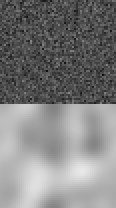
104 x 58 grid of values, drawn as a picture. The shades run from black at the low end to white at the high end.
The table splits into 2 rows of 1 panel. Panel 1,1: low, fine-grained. Panel 2,1: high, smooth.
